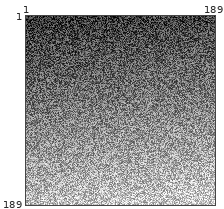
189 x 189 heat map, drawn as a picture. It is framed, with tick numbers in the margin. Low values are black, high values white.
Grain: fine. Average level on the scale: 50%. Odd rows or columns: none. Slope: up to the bottom.
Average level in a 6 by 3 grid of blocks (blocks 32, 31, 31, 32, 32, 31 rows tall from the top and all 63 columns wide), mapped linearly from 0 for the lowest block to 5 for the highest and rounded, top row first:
0 0 0 / 1 1 1 / 2 2 2 / 3 3 3 / 4 4 4 / 5 5 5
